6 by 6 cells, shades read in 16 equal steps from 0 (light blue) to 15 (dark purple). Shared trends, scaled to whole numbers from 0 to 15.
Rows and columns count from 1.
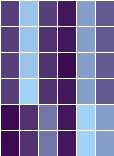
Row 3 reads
11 1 12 15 4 9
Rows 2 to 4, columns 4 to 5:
14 4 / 15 4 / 14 4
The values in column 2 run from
0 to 12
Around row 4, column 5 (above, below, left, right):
4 0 14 9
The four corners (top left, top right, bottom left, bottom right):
11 9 15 4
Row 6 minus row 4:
4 12 -5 0 -4 -5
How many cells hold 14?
5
